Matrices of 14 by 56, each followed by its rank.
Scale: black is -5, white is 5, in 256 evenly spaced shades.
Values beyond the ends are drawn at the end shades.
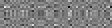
two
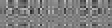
two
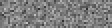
full rank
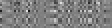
two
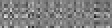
two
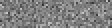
full rank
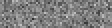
full rank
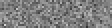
full rank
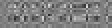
two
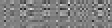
two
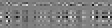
two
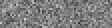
full rank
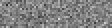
full rank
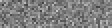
full rank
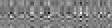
two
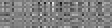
two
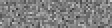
full rank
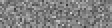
full rank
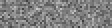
full rank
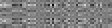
two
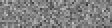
full rank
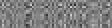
two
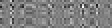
two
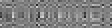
two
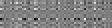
two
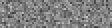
full rank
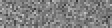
full rank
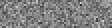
full rank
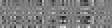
two
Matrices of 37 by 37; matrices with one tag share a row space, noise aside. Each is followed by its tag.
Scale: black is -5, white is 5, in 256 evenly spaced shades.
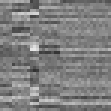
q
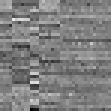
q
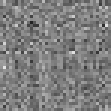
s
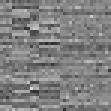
q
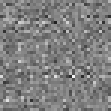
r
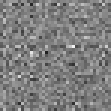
s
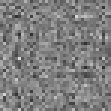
s
